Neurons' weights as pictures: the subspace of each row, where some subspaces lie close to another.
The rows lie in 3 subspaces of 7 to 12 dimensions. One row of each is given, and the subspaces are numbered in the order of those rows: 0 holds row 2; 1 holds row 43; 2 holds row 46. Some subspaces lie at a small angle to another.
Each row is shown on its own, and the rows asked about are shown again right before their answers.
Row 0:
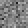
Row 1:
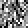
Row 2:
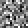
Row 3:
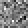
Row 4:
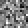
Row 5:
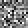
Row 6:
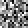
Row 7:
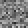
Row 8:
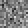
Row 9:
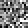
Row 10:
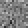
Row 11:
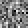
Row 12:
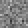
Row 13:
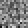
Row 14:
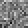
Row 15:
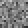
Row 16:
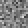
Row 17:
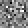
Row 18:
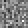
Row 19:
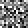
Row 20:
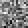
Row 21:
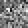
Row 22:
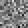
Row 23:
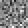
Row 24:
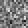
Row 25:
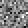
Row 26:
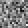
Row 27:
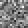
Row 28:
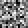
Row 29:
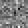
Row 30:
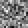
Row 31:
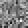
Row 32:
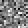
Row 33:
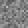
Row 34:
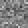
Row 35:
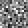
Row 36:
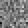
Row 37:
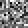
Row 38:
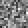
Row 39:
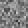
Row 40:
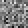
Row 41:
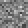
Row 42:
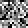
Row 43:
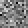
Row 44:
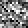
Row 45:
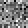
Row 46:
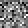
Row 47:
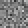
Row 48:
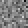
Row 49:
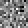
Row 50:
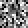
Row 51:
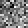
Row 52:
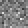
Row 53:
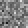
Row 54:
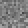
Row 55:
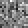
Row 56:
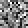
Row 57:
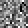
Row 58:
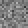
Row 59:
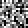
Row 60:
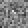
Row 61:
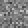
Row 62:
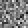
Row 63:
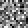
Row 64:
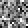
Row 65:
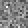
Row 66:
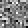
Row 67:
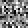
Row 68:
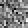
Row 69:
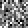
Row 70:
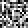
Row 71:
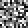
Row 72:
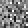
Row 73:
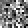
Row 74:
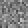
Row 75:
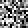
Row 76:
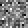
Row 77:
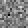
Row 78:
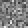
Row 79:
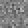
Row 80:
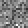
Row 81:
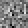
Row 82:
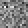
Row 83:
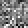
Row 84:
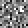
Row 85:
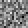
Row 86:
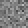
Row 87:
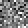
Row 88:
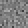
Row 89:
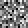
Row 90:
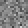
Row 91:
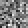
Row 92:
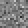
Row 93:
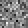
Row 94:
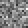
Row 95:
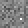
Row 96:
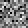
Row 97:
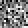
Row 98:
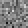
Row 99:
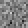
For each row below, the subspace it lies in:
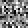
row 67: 0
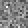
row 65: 2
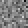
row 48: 2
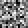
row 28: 0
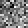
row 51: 1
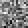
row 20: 0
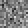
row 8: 0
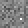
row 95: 2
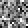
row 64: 2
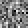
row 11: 0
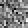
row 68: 0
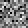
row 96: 2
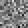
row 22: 2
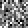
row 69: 2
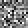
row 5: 2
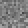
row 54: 0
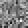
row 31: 0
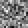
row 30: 1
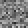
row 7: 0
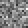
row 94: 1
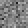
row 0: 1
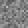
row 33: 1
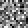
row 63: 2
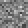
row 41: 1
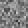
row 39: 1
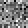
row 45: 1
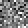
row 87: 2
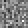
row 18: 1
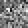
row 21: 1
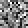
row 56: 1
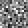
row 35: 1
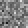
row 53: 1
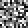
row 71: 0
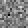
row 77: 1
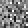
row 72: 0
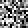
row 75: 0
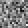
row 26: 2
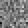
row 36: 0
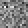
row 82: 1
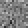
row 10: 2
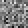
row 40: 1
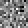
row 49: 0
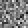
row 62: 1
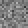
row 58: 2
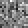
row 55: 1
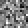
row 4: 0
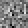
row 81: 2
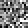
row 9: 0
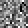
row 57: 2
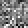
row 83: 2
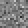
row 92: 0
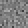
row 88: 2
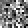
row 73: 2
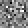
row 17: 1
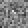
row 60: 1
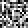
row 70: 0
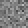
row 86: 0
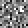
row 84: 0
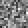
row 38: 1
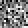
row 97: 1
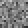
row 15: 1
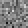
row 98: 0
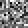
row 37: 1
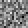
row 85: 1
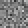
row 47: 0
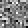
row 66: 1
